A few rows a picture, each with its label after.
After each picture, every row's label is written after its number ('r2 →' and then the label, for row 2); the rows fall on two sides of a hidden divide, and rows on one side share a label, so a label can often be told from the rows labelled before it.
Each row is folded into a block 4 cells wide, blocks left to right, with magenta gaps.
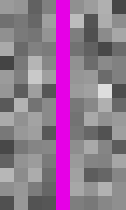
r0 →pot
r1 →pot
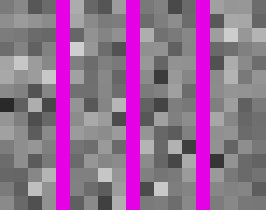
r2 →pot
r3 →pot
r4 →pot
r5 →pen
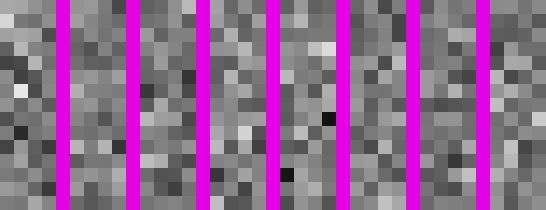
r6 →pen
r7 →pot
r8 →pot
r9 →pot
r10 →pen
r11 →pot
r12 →pot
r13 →pot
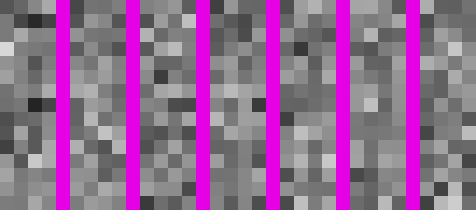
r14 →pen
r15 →pot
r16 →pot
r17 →pot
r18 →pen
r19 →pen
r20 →pen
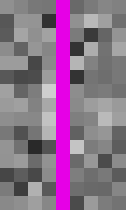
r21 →pen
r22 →pot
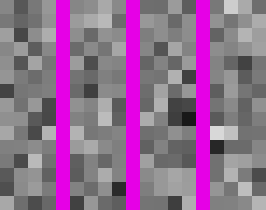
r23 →pot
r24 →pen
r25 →pot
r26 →pen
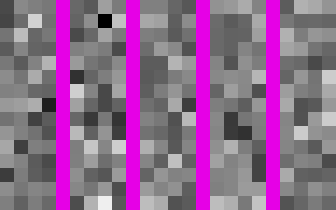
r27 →pot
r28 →pen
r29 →pot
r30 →pot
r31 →pen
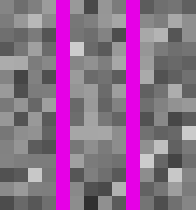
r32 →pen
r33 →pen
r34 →pot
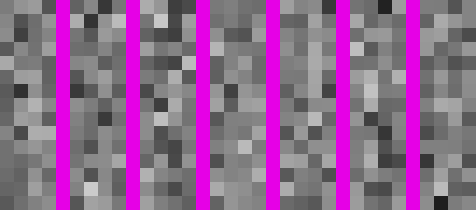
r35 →pot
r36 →pot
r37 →pot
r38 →pot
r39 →pot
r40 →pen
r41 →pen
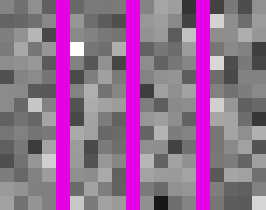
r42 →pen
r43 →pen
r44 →pot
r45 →pot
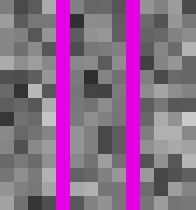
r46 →pot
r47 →pen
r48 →pot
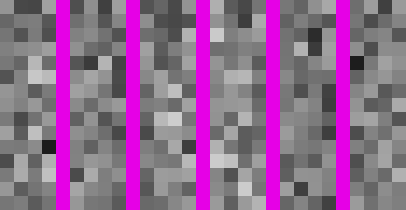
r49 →pot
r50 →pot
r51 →pot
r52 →pot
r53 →pot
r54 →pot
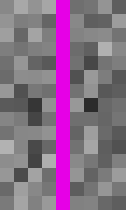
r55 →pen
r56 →pot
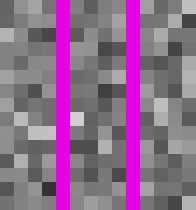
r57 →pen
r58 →pot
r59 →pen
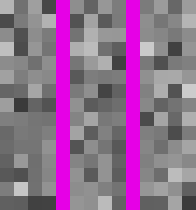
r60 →pot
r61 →pen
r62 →pen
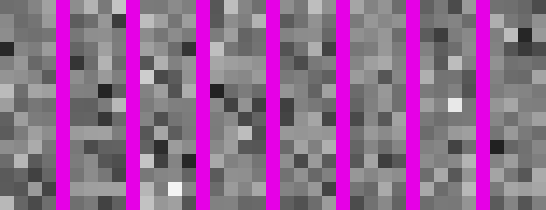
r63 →pot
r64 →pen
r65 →pen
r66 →pot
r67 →pen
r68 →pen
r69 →pot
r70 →pot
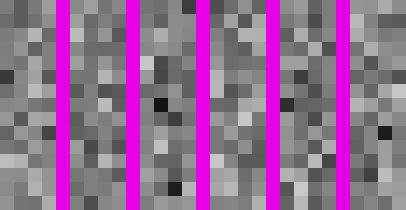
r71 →pot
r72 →pot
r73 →pot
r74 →pot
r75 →pen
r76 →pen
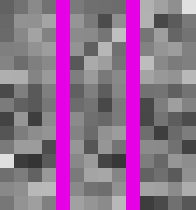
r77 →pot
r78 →pot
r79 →pen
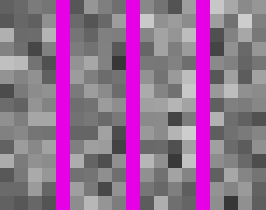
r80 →pot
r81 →pot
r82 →pen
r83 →pen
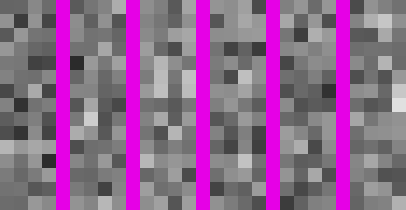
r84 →pot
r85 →pen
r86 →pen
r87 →pot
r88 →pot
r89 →pen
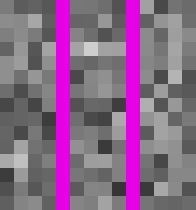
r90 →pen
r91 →pen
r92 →pot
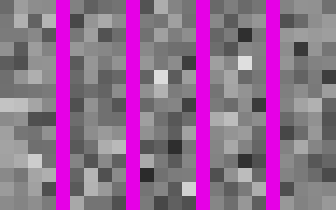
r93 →pen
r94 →pen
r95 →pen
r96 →pot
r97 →pot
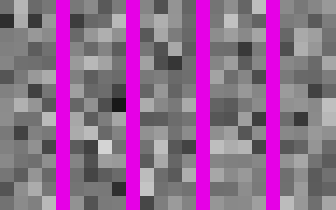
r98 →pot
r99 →pot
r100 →pen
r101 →pot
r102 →pen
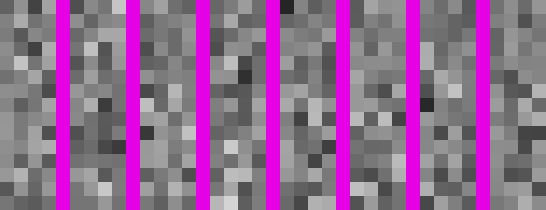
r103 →pot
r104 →pen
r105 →pot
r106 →pen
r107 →pot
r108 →pen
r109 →pot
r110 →pen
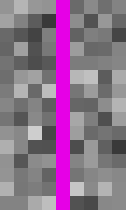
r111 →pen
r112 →pen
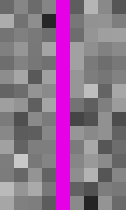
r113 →pen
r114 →pen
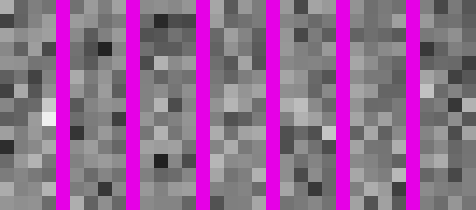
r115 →pen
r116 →pot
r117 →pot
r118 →pen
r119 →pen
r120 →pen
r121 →pen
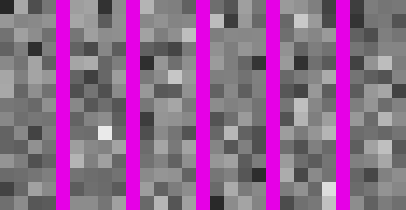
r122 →pot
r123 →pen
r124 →pot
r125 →pen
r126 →pot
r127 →pot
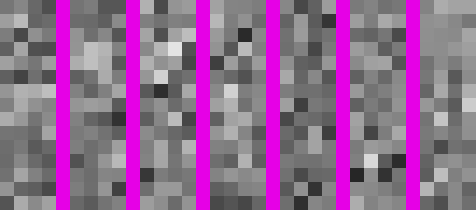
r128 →pen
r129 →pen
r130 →pen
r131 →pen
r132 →pot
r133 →pen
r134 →pen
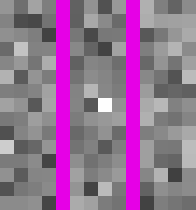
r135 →pen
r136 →pot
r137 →pen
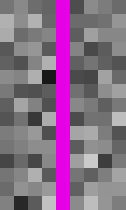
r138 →pot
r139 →pot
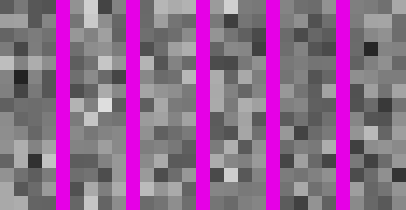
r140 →pot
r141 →pot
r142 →pen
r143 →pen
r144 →pen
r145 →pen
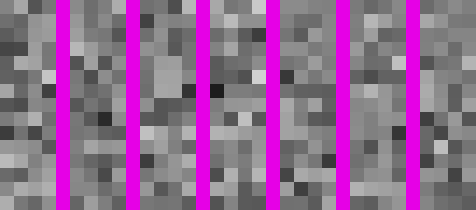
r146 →pot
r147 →pen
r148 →pot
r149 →pen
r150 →pot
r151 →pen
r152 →pen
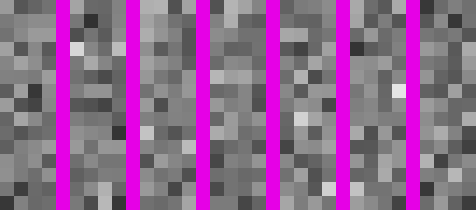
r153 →pen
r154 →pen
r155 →pen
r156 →pot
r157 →pot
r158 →pen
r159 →pot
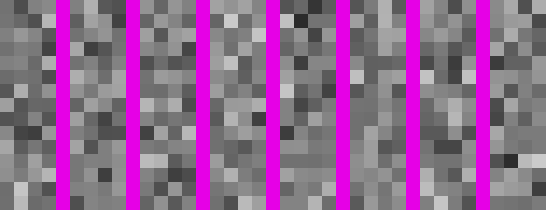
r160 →pen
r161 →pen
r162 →pot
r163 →pen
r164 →pot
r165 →pot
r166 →pen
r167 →pen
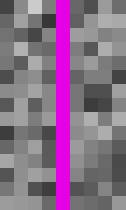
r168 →pot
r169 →pot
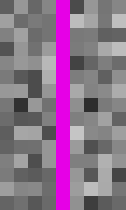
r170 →pen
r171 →pen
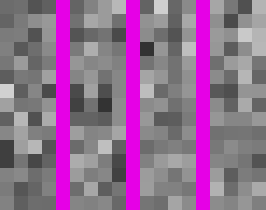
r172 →pot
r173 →pen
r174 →pen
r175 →pot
